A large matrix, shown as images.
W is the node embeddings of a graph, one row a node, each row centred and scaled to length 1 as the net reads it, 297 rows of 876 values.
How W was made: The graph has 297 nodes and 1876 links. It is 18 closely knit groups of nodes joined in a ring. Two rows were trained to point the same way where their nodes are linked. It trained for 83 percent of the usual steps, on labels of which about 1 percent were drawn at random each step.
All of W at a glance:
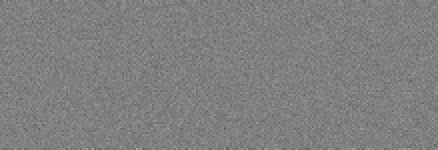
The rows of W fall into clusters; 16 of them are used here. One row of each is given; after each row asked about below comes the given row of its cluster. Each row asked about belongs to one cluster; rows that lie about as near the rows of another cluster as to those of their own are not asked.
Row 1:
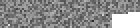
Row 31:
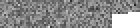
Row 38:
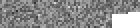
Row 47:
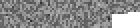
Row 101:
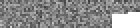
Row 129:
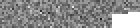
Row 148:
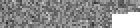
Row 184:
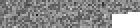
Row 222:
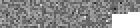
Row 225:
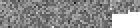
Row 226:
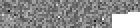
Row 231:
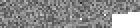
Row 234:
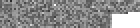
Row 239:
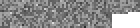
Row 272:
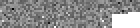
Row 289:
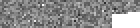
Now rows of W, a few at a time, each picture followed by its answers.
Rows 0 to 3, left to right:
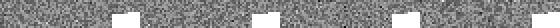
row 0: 47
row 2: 47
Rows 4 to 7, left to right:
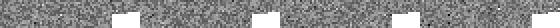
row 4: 289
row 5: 225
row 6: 1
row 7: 1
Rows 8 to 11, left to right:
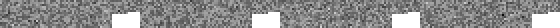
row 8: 289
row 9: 31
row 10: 272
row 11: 1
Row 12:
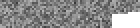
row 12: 225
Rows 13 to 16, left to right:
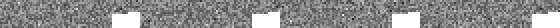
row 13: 129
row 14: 239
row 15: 148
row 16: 129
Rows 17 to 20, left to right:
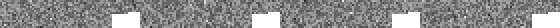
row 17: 272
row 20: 38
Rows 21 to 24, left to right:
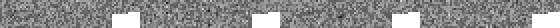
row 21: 38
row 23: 239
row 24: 222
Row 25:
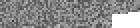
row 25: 231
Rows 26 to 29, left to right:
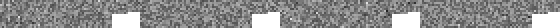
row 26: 184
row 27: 289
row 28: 225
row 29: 222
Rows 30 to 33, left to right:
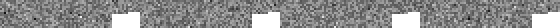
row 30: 1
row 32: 272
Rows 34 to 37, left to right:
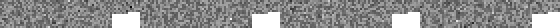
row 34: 31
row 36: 101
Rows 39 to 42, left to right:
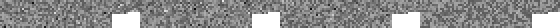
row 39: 226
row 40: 31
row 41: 1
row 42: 239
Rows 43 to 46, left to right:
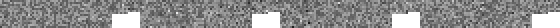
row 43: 222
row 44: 31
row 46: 1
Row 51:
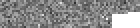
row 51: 231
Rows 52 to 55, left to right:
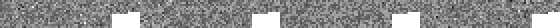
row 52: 234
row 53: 225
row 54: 184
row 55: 234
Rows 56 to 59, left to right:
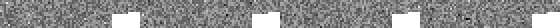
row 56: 1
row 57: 31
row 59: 101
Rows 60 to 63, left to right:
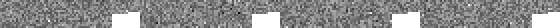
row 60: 231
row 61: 184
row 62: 184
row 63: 1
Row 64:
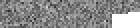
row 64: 38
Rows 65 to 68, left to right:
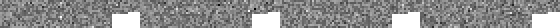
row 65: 239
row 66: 225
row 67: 222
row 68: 184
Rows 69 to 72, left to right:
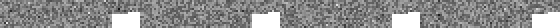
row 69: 148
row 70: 234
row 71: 1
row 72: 47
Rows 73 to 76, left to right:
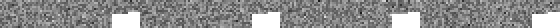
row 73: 129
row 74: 184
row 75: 148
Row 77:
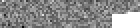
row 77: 231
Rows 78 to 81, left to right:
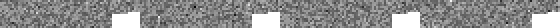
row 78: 225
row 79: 184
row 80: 226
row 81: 225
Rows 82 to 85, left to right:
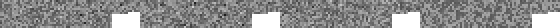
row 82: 234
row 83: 225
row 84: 226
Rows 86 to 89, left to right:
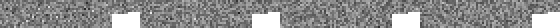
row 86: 47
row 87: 101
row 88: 38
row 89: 47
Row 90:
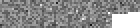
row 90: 222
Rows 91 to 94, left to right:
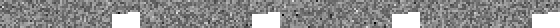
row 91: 226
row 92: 225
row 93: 239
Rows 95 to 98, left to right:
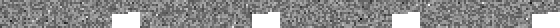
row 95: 222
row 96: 239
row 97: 231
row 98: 289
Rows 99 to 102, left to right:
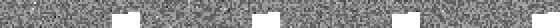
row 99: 129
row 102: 47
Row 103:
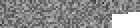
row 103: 1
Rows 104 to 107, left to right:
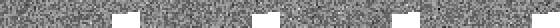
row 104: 184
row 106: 234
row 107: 234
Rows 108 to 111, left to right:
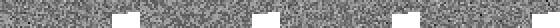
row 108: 226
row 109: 225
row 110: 129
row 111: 289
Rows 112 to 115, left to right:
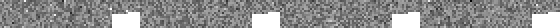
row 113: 31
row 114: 1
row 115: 31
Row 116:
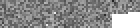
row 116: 1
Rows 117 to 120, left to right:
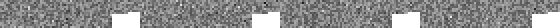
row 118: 129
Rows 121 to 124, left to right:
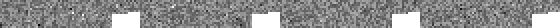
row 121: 222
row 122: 234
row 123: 38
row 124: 38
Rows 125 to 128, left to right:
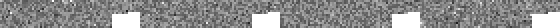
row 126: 226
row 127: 47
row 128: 101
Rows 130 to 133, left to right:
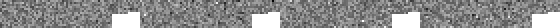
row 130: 222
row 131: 272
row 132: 272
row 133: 47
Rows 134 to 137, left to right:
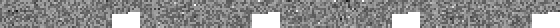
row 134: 38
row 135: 234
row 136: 38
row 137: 234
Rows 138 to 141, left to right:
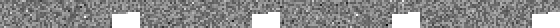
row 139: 1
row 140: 222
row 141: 38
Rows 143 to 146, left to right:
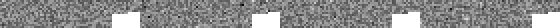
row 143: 231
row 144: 231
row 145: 129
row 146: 101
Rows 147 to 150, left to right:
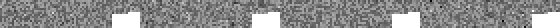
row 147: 38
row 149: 101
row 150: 272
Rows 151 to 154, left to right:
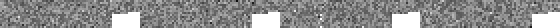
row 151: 225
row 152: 129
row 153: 239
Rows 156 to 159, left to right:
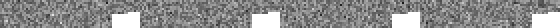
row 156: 47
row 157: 129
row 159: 148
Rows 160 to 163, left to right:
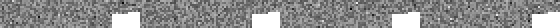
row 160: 148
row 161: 38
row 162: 272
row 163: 47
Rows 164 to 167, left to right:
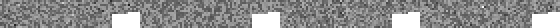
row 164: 289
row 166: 31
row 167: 225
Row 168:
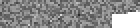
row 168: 289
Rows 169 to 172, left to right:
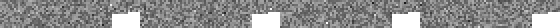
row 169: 225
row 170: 1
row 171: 239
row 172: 231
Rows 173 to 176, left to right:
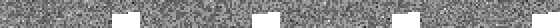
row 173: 31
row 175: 148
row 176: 231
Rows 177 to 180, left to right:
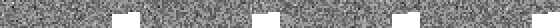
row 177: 1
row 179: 226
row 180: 129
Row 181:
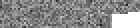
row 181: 234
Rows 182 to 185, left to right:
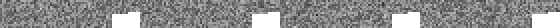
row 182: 38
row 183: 148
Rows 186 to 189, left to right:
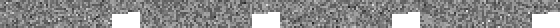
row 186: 231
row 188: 38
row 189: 226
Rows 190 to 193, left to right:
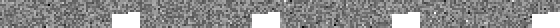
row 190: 1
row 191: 234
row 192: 101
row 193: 222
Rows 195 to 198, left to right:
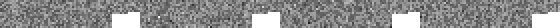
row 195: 234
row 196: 184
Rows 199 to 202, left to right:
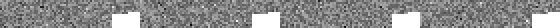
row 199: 129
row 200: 225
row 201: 47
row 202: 239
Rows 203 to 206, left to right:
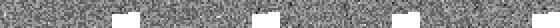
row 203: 272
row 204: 148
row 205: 129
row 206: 31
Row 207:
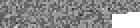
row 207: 184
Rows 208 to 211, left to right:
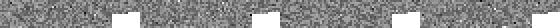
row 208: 239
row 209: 148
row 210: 289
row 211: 239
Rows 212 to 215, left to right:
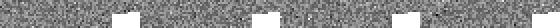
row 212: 226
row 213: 129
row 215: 239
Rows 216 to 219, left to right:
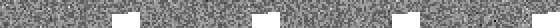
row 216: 272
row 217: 272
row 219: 289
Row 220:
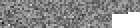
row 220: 1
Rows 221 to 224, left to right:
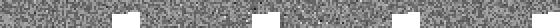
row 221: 226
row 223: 47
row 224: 31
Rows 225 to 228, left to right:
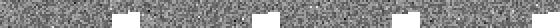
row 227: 129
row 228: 222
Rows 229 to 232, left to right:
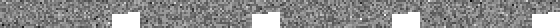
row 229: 231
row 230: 129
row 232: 31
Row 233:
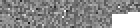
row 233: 226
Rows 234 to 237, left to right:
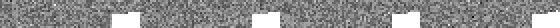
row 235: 231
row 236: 226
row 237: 289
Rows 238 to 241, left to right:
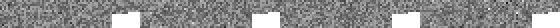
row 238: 129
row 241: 239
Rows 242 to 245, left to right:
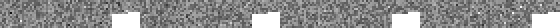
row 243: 184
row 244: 129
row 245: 234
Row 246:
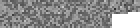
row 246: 225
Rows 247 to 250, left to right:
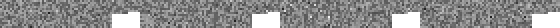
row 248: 226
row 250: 101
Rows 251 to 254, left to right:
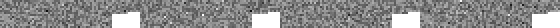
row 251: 226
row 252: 148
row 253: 129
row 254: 226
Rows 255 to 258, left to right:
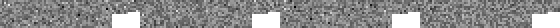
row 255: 289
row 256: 31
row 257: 101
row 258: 101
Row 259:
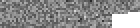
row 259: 231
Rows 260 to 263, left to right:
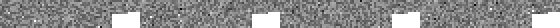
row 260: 289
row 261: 38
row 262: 47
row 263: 272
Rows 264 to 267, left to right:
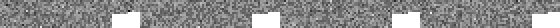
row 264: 225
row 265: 239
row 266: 31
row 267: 101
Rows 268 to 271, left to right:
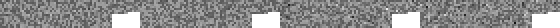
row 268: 47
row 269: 272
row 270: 289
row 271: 184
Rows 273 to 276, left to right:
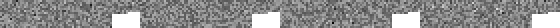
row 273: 226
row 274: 231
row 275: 239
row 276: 1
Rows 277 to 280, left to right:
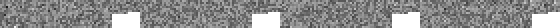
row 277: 184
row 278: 148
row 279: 239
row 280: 225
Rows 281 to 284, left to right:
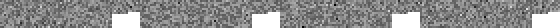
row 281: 31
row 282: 289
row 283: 234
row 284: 38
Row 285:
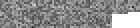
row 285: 234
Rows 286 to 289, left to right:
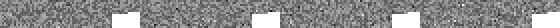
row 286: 239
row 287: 289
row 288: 47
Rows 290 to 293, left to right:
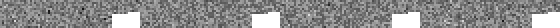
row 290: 222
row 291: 272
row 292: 1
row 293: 272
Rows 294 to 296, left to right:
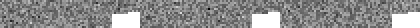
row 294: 148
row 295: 129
